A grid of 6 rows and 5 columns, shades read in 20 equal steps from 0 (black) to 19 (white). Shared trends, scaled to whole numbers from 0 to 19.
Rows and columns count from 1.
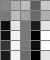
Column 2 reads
13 14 17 18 18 18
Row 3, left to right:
1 17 9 2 17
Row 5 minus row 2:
-5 4 -3 -7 6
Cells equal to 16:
0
